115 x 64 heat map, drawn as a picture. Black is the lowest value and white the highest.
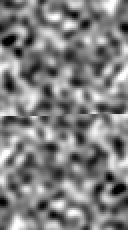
There is no overall slope. A half turn leaves it unchanged. Overall the values sit about 50% of the way up the scale. The histogram is bell-shaped. There is no seam. The texture is blotchy.
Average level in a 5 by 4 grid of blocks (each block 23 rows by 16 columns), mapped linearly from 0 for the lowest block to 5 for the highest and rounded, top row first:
0534 / 3225 / 5335 / 5223 / 4350
